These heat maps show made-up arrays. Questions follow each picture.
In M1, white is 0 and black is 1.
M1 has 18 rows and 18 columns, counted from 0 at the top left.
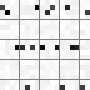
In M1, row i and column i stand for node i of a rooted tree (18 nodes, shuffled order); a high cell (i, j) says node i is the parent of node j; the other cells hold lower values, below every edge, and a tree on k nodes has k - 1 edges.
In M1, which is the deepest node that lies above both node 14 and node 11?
9
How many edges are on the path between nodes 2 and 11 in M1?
2
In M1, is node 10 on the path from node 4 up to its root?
no
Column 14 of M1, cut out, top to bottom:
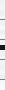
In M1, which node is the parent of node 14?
9
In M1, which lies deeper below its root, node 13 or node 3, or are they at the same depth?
the same depth
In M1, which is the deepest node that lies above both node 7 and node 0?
1
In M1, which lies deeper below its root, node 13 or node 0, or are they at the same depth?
the same depth
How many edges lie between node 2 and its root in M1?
0
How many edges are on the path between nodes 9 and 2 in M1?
1
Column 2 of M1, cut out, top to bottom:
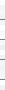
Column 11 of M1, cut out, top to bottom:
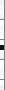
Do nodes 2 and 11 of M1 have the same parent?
no
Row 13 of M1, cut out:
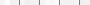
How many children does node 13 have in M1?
0
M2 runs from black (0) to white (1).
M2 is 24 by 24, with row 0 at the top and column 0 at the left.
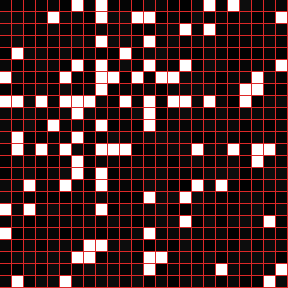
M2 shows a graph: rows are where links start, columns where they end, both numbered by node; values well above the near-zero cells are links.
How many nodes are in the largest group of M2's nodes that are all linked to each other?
3
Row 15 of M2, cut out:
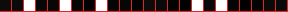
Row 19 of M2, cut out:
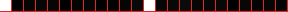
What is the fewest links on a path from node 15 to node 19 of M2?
3
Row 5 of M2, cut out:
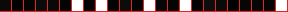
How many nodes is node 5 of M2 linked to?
5
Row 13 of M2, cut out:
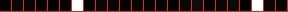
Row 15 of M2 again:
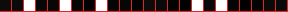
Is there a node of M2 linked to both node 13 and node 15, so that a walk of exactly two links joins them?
no
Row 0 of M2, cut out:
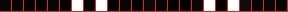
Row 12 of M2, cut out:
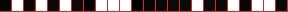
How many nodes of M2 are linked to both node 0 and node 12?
2
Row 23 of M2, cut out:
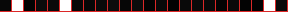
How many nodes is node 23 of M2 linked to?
3
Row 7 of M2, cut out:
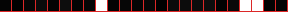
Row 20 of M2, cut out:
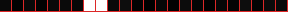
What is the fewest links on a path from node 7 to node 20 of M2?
1
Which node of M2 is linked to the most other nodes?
node 8
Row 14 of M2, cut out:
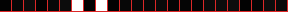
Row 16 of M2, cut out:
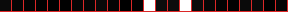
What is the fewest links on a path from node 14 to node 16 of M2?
3
